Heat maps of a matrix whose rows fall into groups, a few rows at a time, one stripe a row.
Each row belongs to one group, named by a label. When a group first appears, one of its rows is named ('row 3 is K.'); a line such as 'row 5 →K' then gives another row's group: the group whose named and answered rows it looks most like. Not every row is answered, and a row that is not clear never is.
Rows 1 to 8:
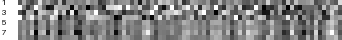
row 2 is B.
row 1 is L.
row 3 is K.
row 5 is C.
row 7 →C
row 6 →C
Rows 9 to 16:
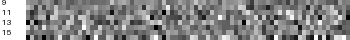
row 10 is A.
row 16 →C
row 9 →B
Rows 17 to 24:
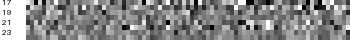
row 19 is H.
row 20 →L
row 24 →L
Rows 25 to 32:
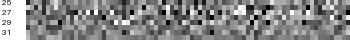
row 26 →A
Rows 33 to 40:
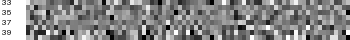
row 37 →A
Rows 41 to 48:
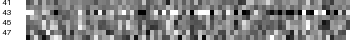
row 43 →B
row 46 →L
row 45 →L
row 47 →L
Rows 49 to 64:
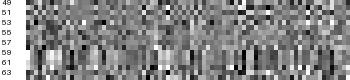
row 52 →A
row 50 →A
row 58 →C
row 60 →H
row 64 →L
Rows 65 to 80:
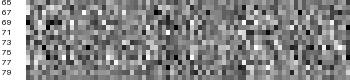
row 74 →C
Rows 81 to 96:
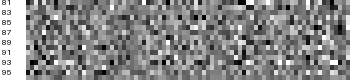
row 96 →B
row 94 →K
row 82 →B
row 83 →H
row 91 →H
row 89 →A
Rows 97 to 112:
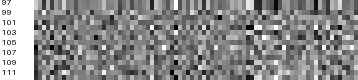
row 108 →L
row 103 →A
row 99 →K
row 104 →C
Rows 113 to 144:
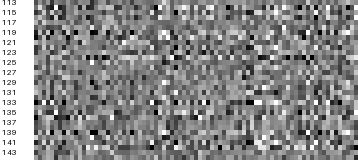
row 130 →C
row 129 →C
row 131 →A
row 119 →C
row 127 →H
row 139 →C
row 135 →L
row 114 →L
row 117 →K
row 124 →B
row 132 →C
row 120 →K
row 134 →L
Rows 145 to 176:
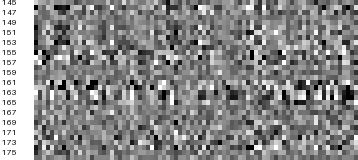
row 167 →K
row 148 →L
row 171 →A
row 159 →K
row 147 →B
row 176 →K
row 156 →H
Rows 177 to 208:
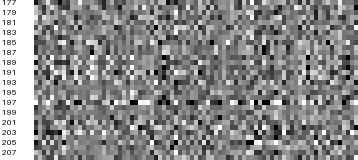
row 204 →A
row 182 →L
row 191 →L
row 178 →B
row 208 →L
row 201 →L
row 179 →A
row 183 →A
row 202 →K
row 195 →K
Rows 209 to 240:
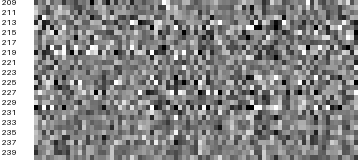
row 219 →L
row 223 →B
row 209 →C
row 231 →B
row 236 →B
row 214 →A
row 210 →H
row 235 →A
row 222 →L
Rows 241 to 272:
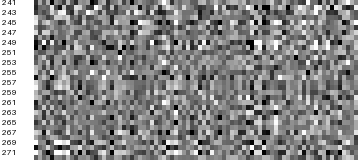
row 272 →C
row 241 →C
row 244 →H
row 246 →B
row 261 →C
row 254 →A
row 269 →H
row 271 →H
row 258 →H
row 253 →C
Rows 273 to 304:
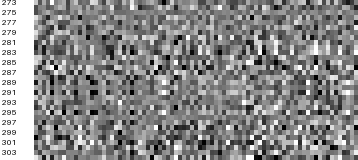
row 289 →C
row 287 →L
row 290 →A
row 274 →K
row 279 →H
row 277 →B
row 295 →C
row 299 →B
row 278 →L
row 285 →A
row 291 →C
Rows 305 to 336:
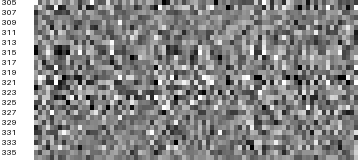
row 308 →K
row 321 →L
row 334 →H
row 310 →C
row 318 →L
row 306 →L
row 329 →A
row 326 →C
